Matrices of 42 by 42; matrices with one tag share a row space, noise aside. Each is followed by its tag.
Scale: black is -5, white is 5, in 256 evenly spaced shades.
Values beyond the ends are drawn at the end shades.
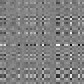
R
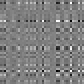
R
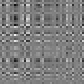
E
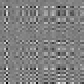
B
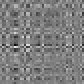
E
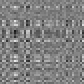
E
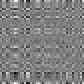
E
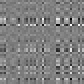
R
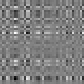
E
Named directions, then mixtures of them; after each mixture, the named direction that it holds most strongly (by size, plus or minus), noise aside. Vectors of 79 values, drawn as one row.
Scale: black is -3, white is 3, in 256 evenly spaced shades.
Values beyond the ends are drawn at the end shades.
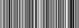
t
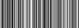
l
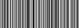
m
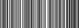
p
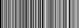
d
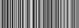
m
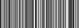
t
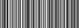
m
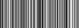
t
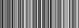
l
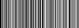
d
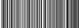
d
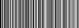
d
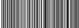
d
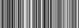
l
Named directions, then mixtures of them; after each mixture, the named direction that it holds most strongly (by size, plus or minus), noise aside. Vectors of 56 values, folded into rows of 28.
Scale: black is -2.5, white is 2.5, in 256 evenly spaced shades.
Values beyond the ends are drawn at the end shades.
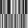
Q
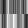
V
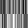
V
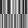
Q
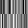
Q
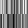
Q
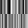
Q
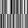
Q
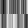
V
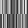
Q
